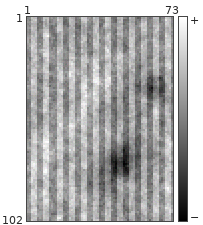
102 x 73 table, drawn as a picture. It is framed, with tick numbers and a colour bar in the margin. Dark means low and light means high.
Two dips sink into the field. Stripes running up and down repeat 12 times from left to right. Streaks run downward.
